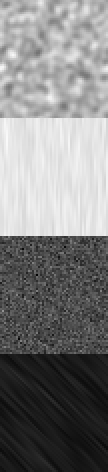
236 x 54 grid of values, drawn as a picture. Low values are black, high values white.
The table splits into 4 rows of 1 panel. Panel 1,1: high, blotchy. Panel 2,1: very high, streaked downward, faint in contrast. Panel 3,1: low, fine-grained. Panel 4,1: very low, slanting down to the right, faint in contrast.
